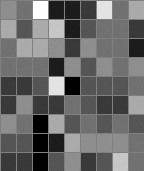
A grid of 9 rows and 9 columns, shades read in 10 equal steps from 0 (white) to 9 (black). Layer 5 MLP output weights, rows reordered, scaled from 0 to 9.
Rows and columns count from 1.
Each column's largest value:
7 7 9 8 9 7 7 7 8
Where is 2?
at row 2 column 4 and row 9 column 8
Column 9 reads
3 7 8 4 5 3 6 5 5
